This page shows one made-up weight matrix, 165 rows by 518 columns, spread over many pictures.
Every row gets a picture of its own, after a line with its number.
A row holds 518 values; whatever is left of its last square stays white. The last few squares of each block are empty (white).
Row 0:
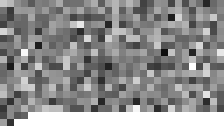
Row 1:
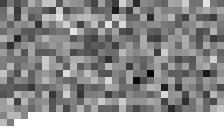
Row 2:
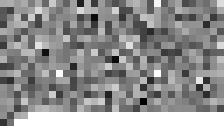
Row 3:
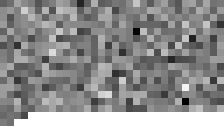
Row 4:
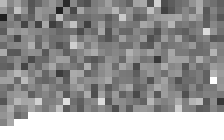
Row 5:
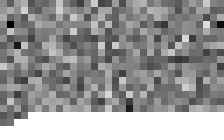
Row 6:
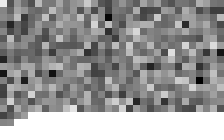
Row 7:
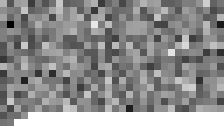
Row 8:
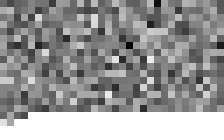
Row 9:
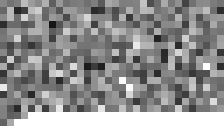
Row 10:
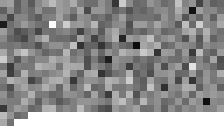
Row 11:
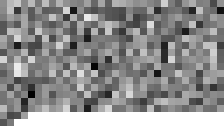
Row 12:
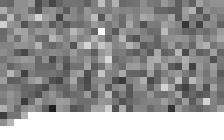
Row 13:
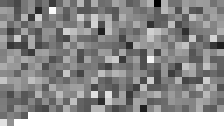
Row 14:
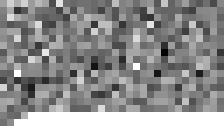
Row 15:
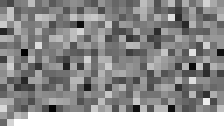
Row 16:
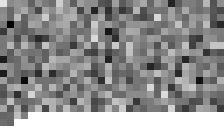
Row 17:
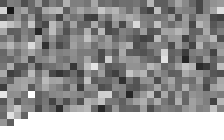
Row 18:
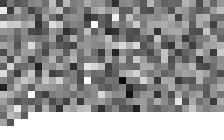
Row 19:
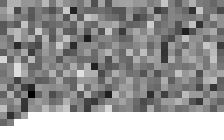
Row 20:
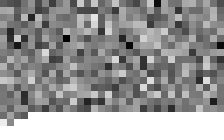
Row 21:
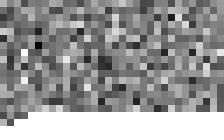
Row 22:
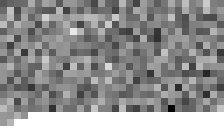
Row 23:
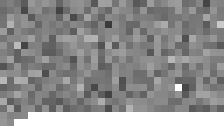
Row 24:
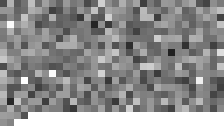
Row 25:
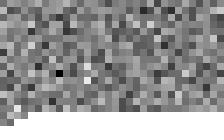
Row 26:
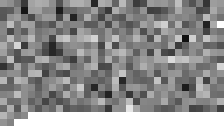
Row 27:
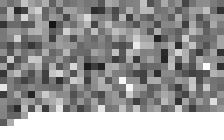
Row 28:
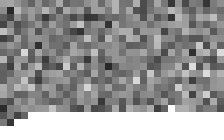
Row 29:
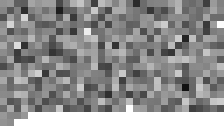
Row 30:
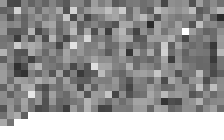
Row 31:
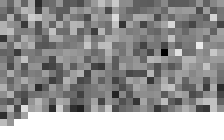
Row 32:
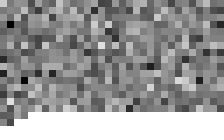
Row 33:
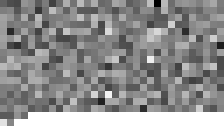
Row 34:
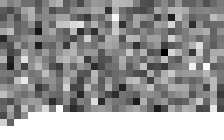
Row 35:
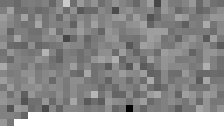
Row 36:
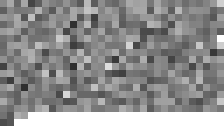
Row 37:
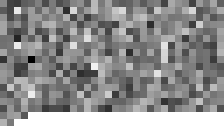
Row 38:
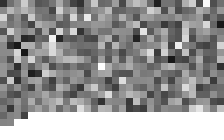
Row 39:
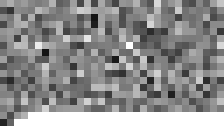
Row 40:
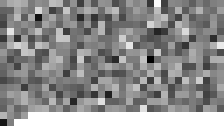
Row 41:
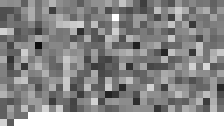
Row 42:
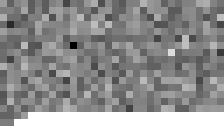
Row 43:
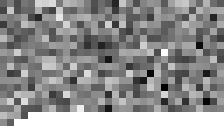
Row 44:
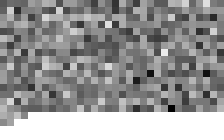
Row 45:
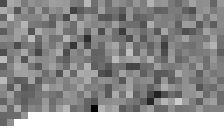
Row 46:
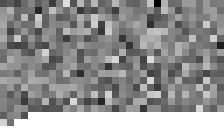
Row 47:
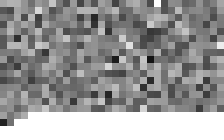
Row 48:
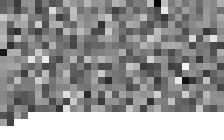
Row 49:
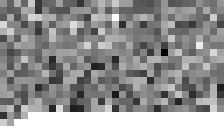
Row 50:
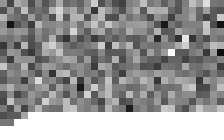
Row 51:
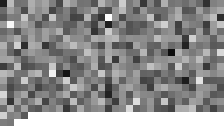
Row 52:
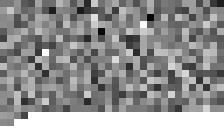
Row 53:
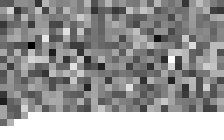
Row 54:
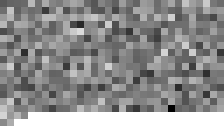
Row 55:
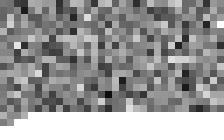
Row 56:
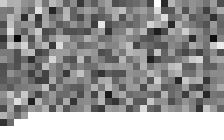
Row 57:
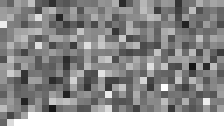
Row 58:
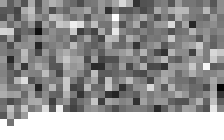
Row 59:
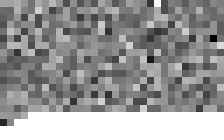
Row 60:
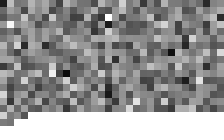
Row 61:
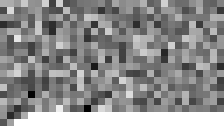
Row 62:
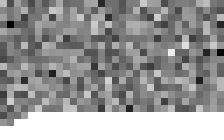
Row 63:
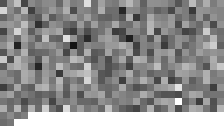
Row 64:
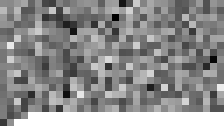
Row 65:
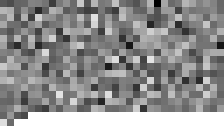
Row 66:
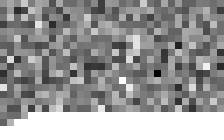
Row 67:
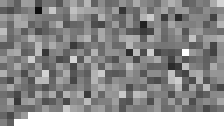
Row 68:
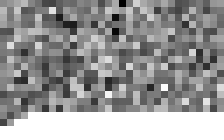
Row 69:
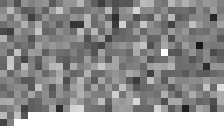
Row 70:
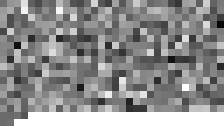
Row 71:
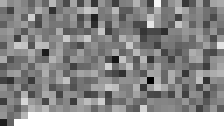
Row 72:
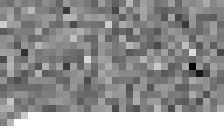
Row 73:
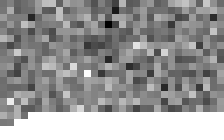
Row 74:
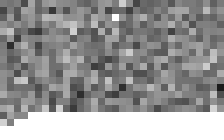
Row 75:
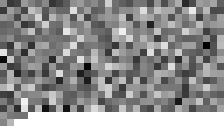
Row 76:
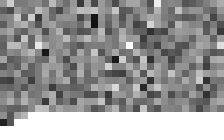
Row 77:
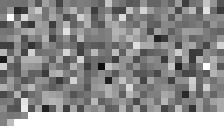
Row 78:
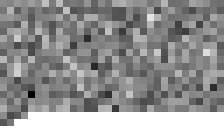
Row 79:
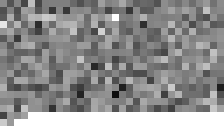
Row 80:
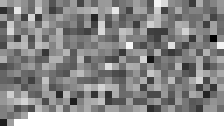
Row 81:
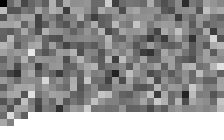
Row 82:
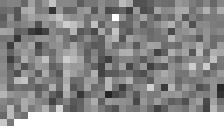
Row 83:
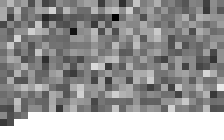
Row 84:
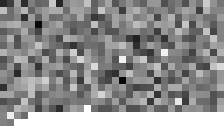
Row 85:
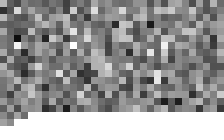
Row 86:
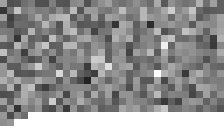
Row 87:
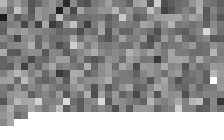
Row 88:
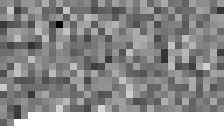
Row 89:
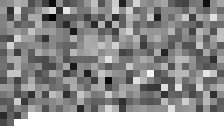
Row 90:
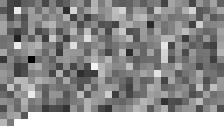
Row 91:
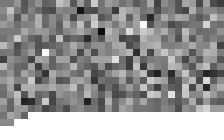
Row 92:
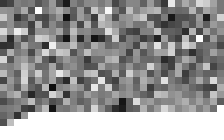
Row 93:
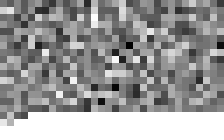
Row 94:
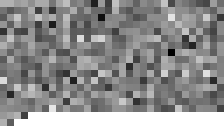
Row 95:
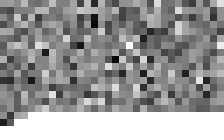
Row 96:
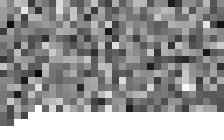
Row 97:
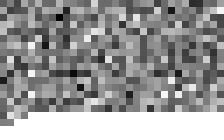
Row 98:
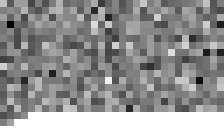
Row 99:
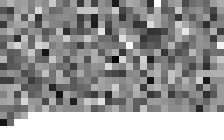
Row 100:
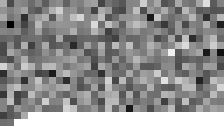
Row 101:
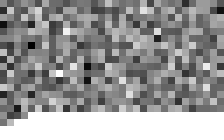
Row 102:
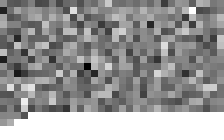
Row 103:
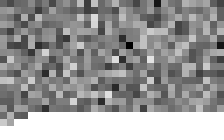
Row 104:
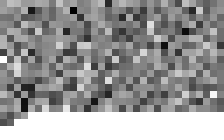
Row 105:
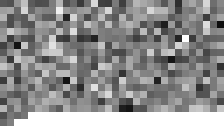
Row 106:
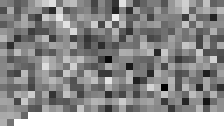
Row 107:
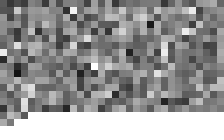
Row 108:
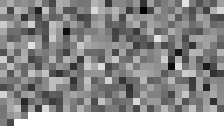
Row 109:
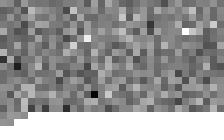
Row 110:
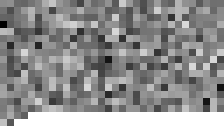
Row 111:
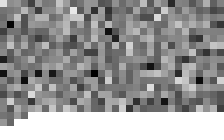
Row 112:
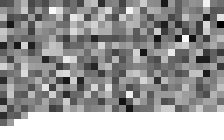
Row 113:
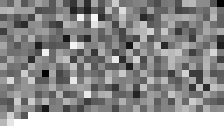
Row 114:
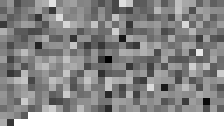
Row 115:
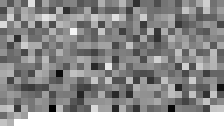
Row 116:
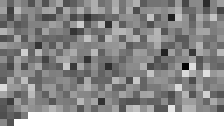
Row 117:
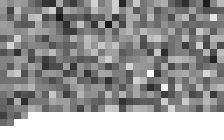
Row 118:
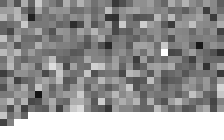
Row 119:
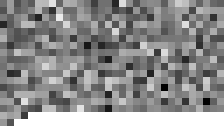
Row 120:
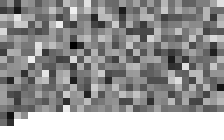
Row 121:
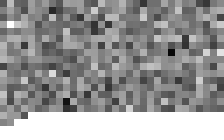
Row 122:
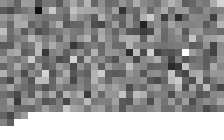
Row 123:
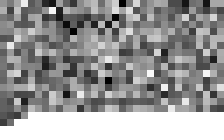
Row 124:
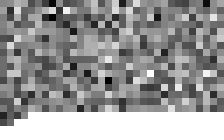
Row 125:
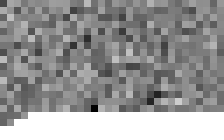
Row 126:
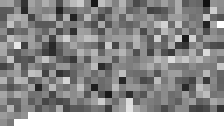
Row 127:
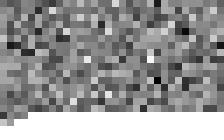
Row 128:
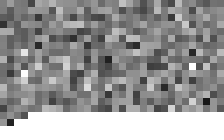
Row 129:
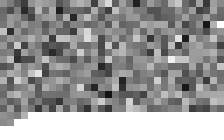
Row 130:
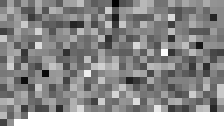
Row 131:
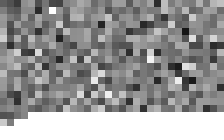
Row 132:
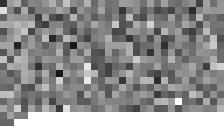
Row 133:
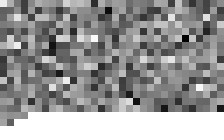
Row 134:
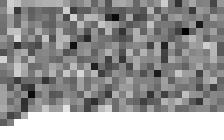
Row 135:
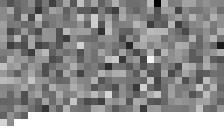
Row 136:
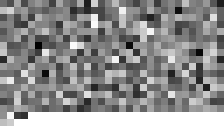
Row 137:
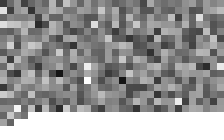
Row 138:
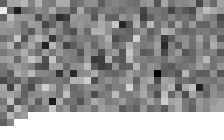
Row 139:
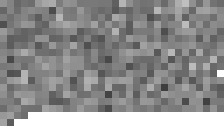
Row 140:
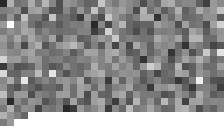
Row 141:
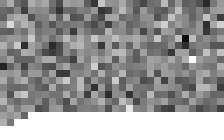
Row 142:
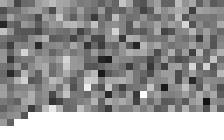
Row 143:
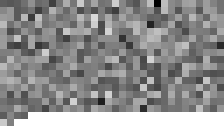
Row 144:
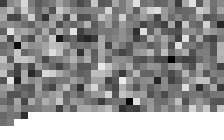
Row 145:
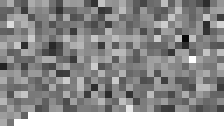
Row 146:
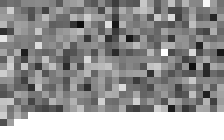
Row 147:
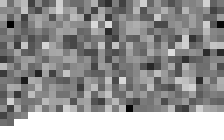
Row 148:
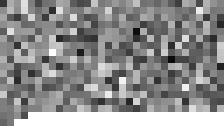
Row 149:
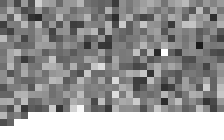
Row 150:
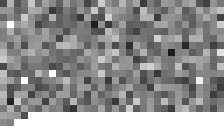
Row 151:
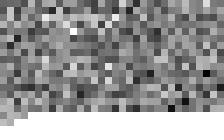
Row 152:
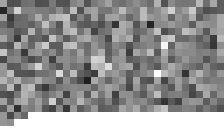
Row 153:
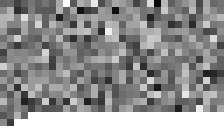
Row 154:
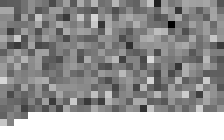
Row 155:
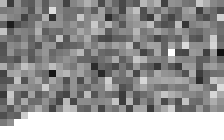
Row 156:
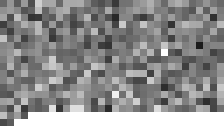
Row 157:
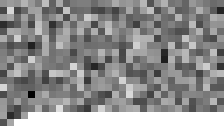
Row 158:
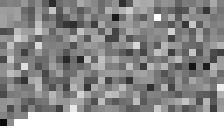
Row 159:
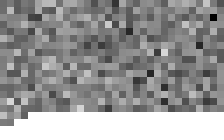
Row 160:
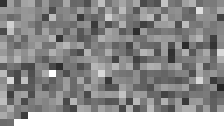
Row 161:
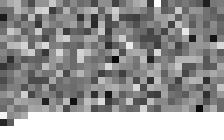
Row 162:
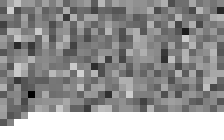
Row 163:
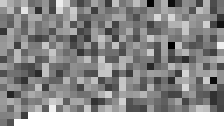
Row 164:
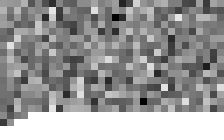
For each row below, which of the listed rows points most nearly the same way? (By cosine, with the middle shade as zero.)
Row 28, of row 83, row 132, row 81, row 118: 83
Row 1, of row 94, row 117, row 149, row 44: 44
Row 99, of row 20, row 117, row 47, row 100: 47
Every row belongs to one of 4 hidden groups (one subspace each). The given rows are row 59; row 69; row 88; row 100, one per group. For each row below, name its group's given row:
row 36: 59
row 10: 69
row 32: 100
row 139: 69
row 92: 100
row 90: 88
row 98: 100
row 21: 69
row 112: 100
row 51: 100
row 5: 100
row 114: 69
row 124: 69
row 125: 88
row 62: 100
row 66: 88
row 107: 88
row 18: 88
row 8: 59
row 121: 100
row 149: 69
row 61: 88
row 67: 59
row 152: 88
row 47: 59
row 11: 88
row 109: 88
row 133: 100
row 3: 100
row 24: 100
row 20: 59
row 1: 69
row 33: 59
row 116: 69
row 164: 69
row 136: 59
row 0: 69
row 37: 88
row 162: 88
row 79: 69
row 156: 69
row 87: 59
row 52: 59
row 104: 88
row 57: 69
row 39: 59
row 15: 69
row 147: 100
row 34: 69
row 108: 88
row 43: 69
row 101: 88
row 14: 88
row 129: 100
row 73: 69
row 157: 88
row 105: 100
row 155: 100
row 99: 59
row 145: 100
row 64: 69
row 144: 100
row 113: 59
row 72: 69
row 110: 69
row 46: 59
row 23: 100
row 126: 100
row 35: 59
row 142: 69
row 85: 88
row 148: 100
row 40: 59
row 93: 59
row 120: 59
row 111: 100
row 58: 69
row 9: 88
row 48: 59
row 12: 69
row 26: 100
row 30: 88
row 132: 88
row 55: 100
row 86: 88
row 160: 100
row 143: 59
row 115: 69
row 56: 59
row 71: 59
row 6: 100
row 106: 69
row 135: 59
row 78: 88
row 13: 59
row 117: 69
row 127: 59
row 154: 59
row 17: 88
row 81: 88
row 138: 88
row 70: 100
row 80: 59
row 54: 69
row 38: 100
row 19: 88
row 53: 88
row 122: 59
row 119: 69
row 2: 59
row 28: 69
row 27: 88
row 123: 69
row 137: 88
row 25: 88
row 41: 69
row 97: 88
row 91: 59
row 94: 100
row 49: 69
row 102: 88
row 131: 59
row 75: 88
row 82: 69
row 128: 69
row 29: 100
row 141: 100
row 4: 59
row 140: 100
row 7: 100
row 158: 69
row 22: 69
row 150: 100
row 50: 100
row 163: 100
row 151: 69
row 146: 69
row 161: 59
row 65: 59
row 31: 69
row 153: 59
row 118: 69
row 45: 88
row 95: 59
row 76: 59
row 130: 69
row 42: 100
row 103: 59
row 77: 88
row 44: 69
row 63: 88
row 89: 69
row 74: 69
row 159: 69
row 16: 100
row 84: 88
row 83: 69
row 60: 100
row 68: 69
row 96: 100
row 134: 88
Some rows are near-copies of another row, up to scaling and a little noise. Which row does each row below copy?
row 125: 45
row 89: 124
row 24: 150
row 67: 122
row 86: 152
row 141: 145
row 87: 4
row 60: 51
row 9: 27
